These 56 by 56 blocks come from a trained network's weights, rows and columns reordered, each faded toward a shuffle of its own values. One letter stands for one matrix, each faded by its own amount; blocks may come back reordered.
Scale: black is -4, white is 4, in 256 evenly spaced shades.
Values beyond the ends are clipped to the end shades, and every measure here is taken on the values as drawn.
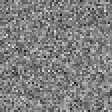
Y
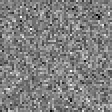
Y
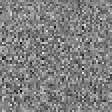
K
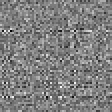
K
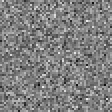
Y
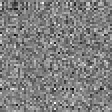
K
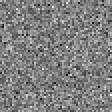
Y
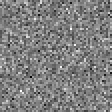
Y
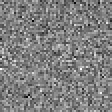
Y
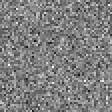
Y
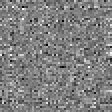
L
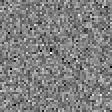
Y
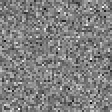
Y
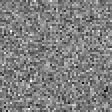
Y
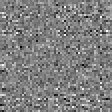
L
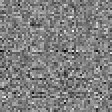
K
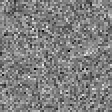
Y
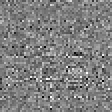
L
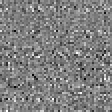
L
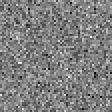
Y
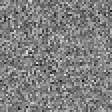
Y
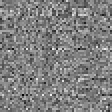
K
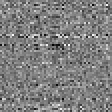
L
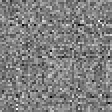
K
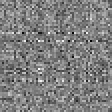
K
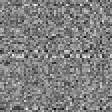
K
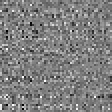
L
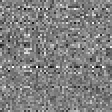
L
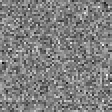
Y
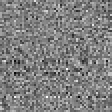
K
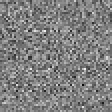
K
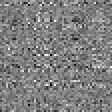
L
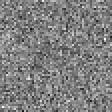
Y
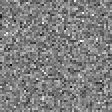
Y
